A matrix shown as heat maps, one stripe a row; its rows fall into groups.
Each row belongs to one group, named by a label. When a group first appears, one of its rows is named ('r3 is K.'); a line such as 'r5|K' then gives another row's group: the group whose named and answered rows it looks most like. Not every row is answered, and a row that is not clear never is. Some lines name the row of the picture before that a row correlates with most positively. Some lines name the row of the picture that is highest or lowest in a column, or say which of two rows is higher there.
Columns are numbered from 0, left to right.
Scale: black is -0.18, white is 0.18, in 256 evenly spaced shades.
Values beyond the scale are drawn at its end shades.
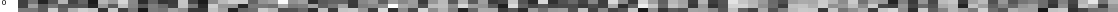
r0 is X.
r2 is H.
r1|X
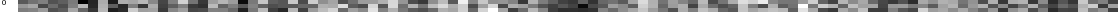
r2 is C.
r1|X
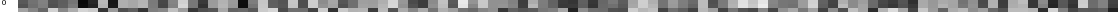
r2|H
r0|C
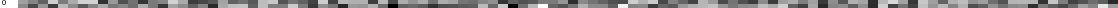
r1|C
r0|H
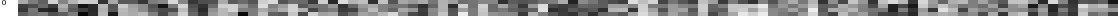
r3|C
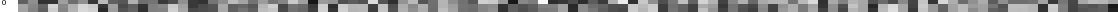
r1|H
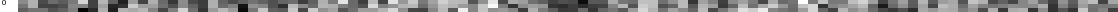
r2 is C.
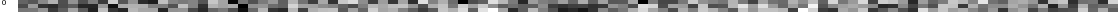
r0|H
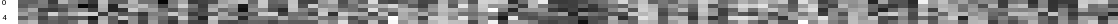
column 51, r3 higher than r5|No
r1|C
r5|X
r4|X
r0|C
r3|H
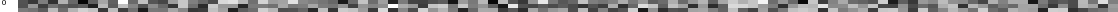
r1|X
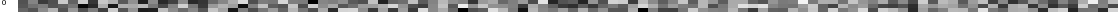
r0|X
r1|C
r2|H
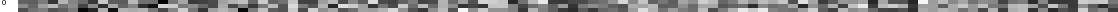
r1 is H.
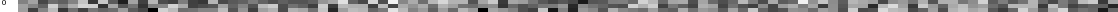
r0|X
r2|H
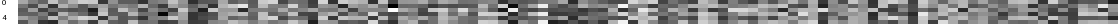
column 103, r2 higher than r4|No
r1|C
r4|H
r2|X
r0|H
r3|C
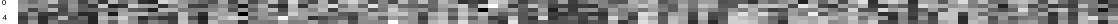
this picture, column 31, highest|1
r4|X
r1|C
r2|H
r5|X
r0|H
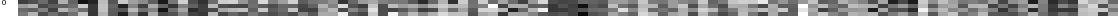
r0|C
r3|X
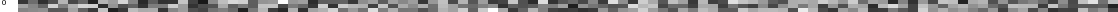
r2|C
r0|X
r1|H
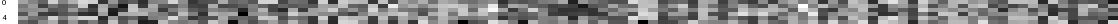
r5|H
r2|C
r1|X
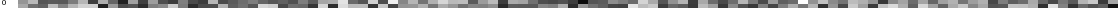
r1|H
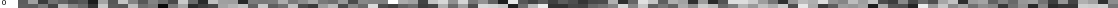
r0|X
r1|C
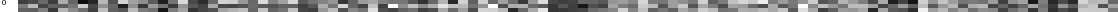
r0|C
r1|X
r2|C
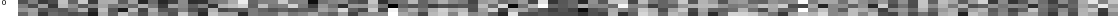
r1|C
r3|X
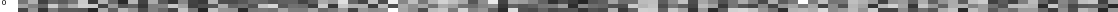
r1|H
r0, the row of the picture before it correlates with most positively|2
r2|X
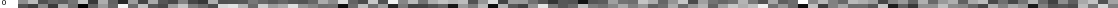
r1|C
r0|X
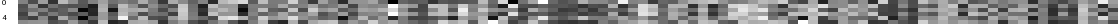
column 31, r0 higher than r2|No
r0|C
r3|X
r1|X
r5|C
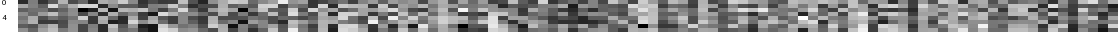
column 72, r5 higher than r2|No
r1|H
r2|C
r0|X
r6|H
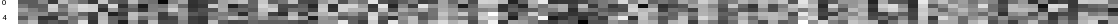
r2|H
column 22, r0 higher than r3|Yes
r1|H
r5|X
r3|C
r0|C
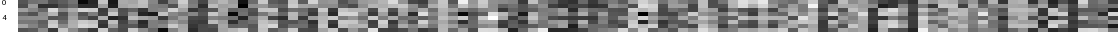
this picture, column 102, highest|1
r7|C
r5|H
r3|H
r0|C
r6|H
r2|H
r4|C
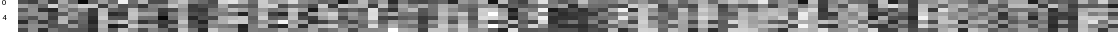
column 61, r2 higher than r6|No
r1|H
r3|C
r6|C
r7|X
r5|X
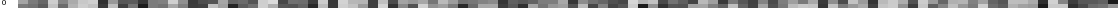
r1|H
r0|H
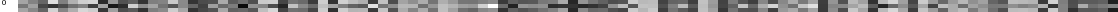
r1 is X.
